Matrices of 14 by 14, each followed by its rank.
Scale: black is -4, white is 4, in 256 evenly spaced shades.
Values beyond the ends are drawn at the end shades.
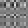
one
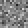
full rank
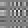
one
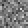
full rank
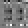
two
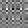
one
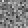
full rank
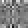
two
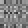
two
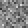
full rank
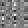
two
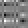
one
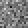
full rank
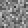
full rank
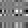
one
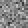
full rank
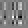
one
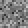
full rank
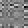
two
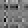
two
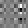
one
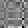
two
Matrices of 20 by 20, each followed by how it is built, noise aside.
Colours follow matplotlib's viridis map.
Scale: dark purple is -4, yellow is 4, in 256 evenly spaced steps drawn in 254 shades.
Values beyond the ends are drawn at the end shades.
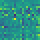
low rank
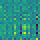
low rank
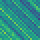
Toeplitz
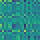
low rank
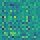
low rank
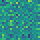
low rank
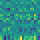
low rank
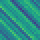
Toeplitz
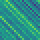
Toeplitz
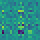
low rank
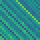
Toeplitz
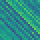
Toeplitz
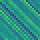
Toeplitz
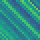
Toeplitz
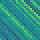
Toeplitz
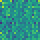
low rank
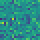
low rank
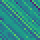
Toeplitz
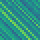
Toeplitz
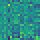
low rank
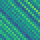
Toeplitz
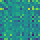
low rank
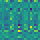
low rank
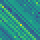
Toeplitz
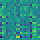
low rank
